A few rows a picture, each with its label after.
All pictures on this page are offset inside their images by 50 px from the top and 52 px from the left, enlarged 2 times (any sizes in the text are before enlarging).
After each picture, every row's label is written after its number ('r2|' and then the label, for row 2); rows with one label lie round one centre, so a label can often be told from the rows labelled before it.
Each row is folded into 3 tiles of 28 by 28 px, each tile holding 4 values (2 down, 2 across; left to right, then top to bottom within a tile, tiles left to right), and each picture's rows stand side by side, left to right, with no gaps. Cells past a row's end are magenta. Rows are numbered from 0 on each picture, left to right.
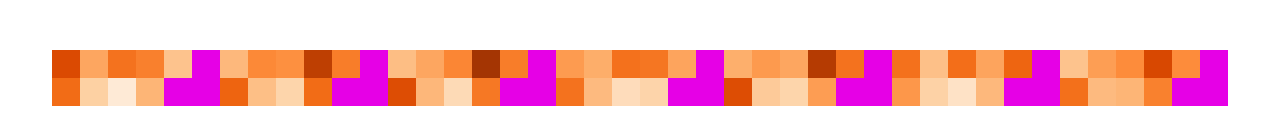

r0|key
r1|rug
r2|rug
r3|key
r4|rug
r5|key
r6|rug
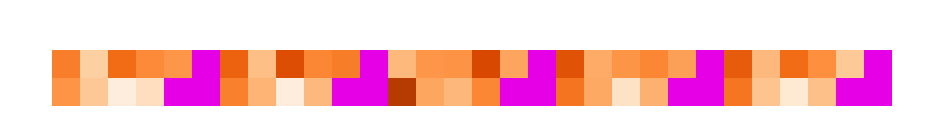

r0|key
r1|key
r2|rug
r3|key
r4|key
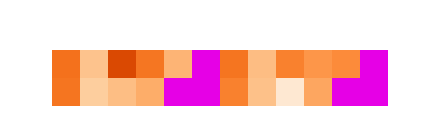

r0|key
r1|key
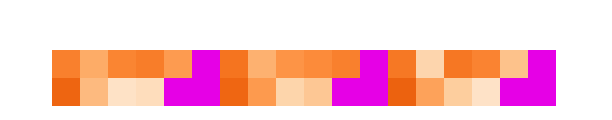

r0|key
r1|key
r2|key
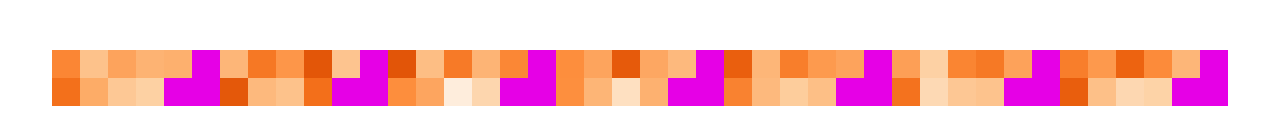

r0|key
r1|rug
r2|key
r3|key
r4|key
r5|key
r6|key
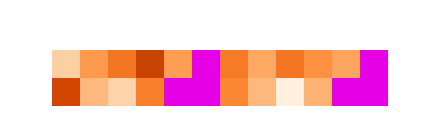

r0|rug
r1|key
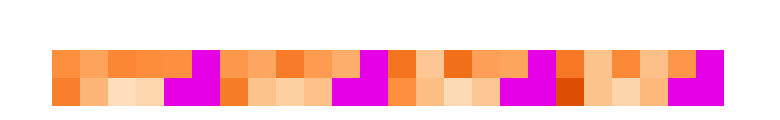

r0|key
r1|key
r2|key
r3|key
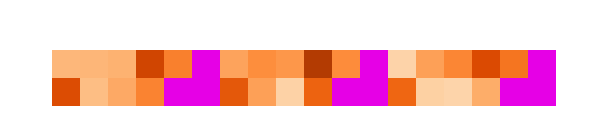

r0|rug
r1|rug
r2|rug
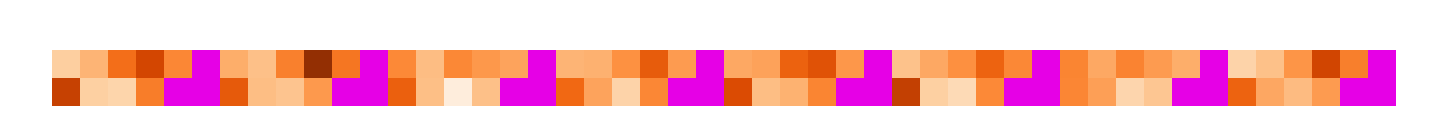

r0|rug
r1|rug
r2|key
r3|rug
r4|rug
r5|rug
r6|key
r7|rug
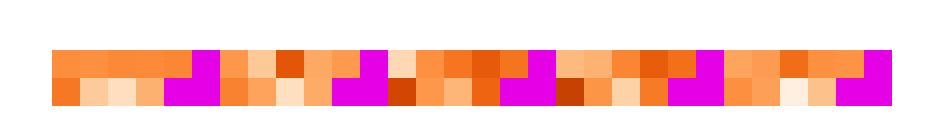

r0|key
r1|key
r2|rug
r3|rug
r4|key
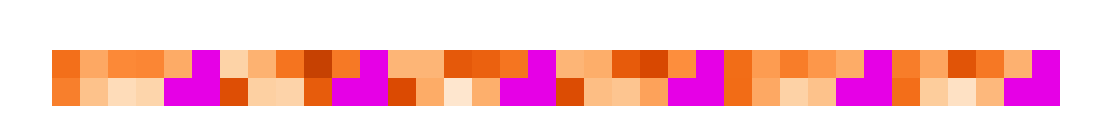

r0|key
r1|rug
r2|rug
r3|rug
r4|key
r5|key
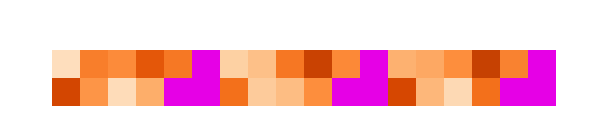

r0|rug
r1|rug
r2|rug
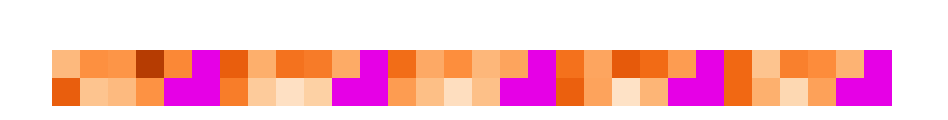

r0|rug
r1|key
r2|key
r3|key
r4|key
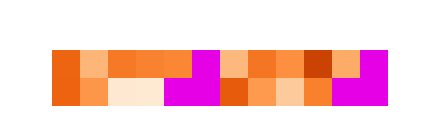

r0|key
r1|rug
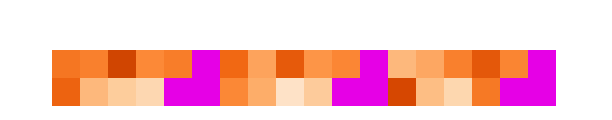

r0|key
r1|key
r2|rug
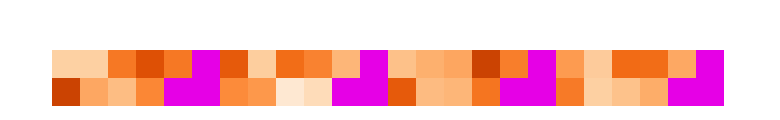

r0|rug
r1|key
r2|rug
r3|key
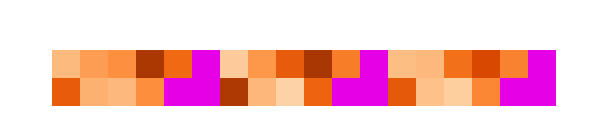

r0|rug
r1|rug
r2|rug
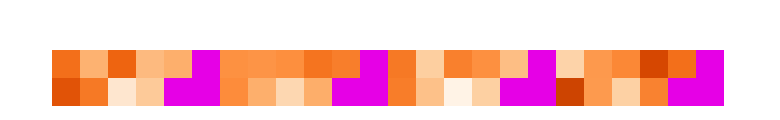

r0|key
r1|key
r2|key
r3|rug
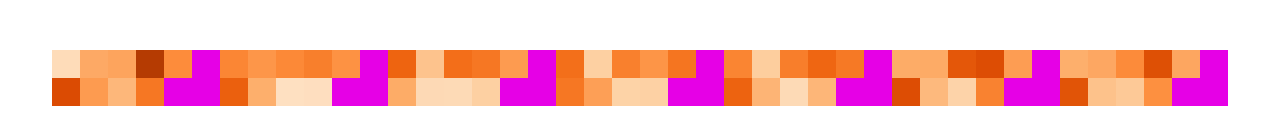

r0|rug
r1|key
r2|key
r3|key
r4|key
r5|rug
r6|rug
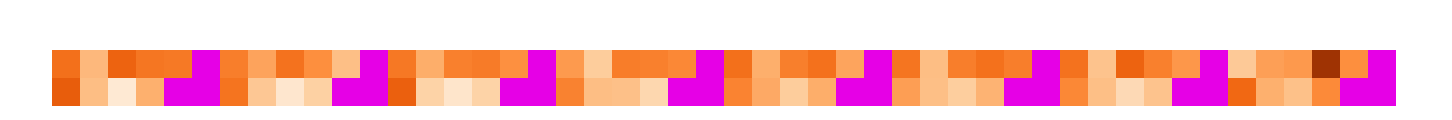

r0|key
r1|key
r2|key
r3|key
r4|key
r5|key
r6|key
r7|rug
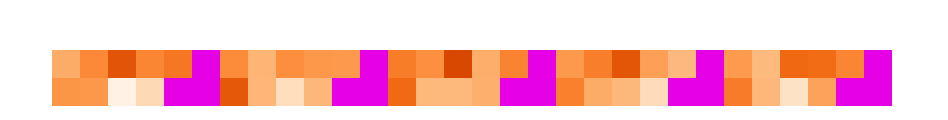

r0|key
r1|key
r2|key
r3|key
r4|key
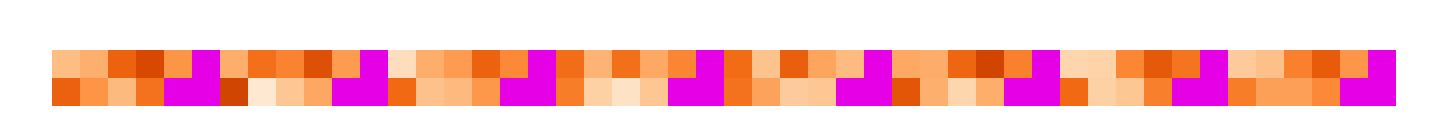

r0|rug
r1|rug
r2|rug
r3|key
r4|key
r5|rug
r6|rug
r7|rug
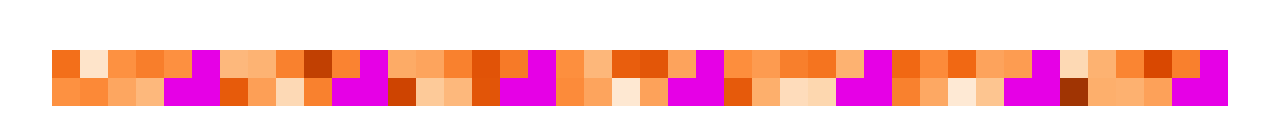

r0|key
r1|rug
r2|rug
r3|key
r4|key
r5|key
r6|rug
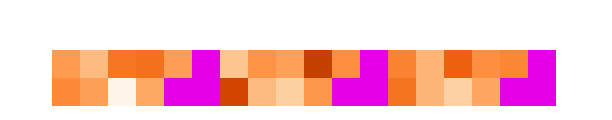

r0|key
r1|rug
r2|key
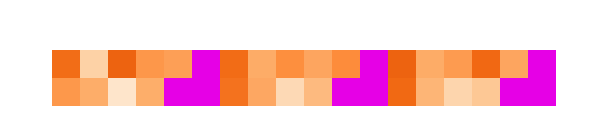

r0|key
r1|key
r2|key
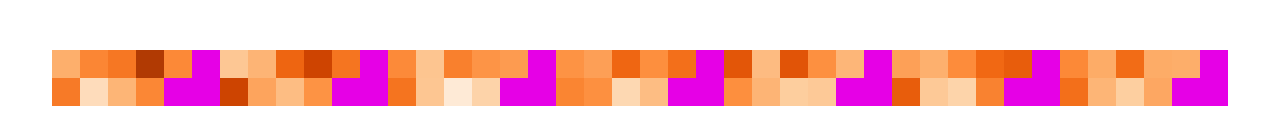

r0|rug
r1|rug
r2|key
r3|key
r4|key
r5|rug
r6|key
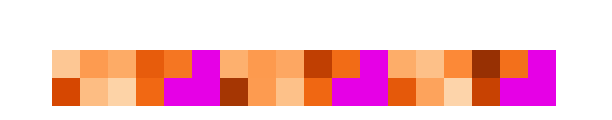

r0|rug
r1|rug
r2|rug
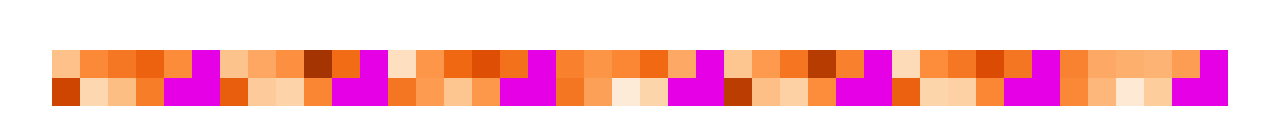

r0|rug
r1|rug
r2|rug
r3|key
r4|rug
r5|rug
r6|key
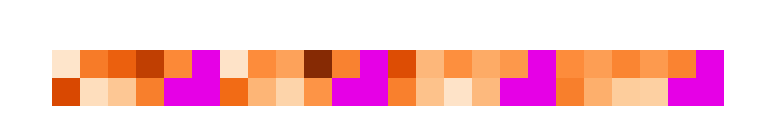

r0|rug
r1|rug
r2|key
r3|key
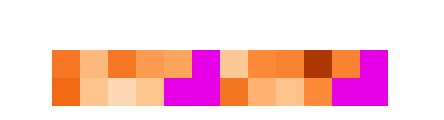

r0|key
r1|rug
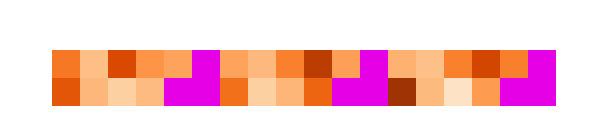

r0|key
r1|rug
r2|rug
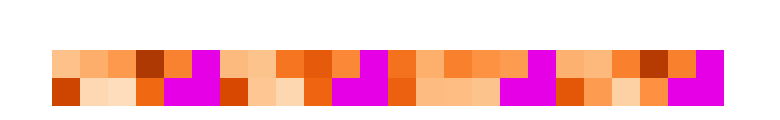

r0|rug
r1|rug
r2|key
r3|rug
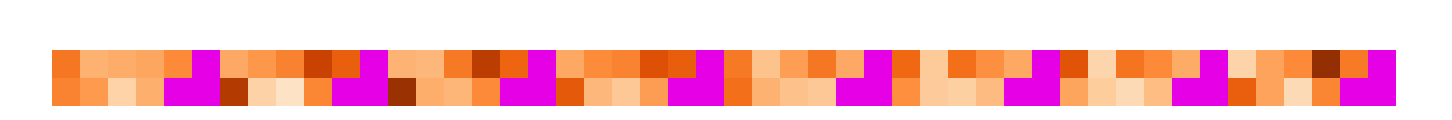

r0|key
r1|rug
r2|rug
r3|rug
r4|key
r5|key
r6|key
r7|rug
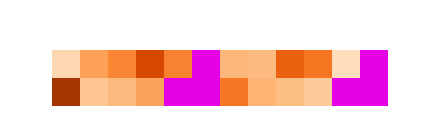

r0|rug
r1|key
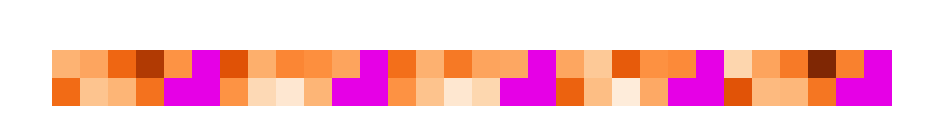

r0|rug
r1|key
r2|key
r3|key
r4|rug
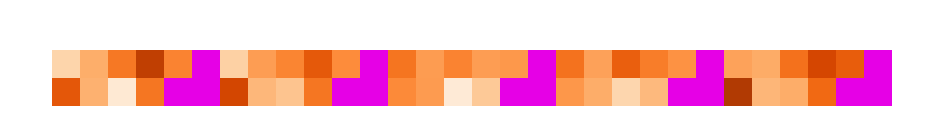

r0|rug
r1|rug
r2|key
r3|key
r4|rug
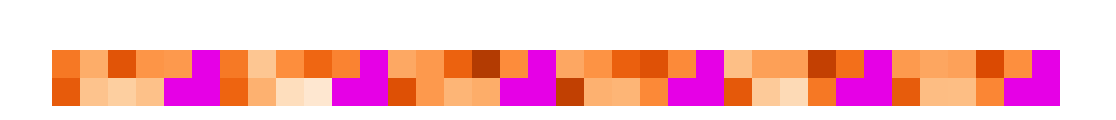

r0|key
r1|key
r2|rug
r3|rug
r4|rug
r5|rug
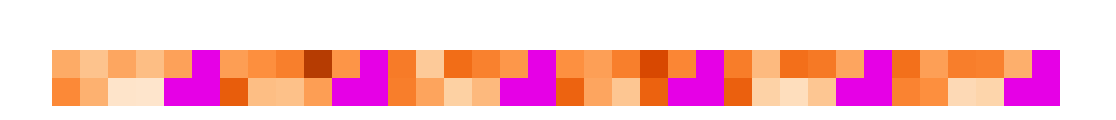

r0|key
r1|rug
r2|key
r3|rug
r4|key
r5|key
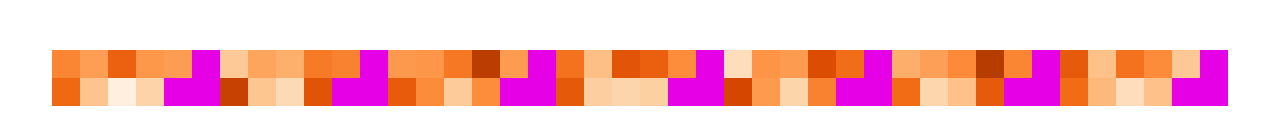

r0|key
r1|rug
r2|rug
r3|key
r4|rug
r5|rug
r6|key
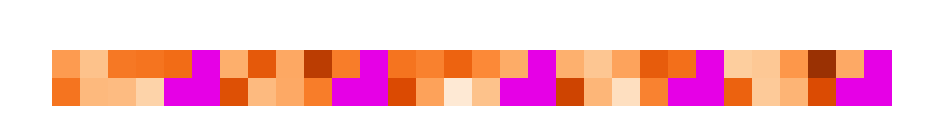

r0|key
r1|rug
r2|key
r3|rug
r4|rug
